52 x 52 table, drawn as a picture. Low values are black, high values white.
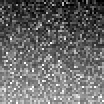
Fine speckle covers the field. The ninth with the lowest average is the top right. No row or column stands out. The field climbs toward the bottom. No regular stripes run through it.
